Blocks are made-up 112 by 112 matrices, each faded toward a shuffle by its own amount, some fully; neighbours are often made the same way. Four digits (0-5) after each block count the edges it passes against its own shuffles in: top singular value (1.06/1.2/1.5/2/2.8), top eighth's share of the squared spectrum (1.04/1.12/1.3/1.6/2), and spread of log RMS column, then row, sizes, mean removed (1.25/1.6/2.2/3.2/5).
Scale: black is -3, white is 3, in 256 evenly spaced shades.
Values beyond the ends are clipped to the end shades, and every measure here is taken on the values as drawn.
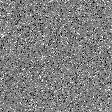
0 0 0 0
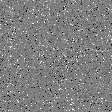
2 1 0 0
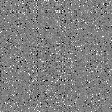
4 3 2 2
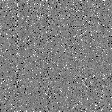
3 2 1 1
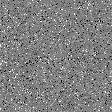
2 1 0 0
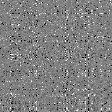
4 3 2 2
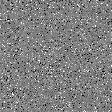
3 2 0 1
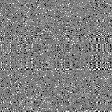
5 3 2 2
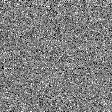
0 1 0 2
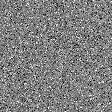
0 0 0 0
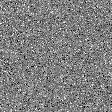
0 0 0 0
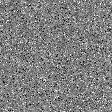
0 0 0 0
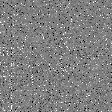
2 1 1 1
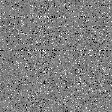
2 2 2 2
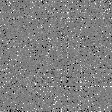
2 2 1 2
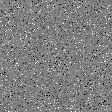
0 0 0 0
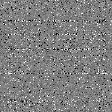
2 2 2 3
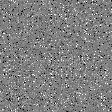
1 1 1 1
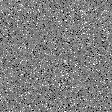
2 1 0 0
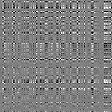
5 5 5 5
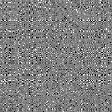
5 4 3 3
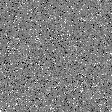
2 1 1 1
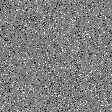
0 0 0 0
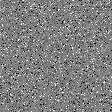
2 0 0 0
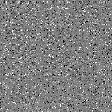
4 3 1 2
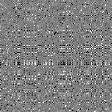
5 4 3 3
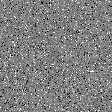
3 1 0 0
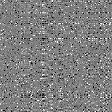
5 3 2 2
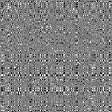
5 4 4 4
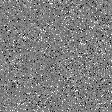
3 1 0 0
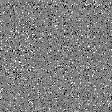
4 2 2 2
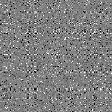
5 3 2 2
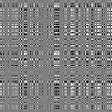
5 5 5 5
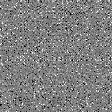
4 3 2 2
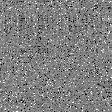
3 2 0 1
